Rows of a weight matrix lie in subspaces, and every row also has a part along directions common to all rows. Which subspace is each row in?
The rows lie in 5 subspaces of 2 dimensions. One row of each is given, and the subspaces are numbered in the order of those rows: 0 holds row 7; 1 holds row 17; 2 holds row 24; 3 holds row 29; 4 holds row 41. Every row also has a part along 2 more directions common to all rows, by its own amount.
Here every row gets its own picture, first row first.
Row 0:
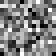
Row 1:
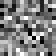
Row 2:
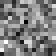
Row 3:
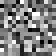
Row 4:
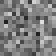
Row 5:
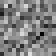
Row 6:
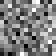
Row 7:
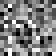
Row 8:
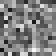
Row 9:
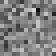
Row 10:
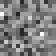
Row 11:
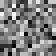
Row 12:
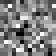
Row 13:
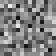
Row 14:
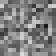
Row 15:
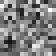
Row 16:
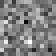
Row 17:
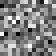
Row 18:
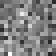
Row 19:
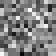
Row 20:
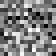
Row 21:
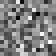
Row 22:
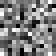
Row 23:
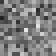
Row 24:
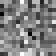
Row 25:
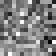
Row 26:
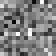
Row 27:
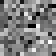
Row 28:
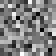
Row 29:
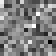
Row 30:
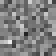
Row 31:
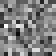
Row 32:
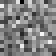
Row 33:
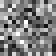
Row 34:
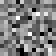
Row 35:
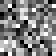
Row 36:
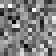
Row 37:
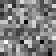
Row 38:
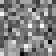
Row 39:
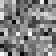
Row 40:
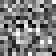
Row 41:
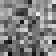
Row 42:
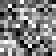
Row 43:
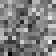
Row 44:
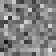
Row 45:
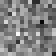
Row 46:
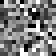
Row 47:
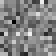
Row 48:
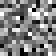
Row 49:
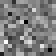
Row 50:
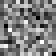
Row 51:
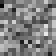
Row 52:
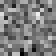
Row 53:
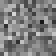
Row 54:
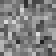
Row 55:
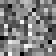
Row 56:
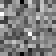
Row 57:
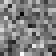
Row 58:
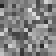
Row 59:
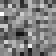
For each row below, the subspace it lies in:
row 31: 0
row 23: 3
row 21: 2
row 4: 4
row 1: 2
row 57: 0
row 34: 2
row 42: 1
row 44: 0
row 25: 4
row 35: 1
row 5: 2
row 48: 3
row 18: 4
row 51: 3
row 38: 4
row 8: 0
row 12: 2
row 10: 2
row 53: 4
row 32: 2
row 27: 3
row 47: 1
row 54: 4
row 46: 3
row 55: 4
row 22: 3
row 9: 3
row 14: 3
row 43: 4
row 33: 3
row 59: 2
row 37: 0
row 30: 1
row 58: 3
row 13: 1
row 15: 0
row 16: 0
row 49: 0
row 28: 1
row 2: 0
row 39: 1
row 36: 1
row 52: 0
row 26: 1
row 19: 3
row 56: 2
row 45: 4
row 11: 1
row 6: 4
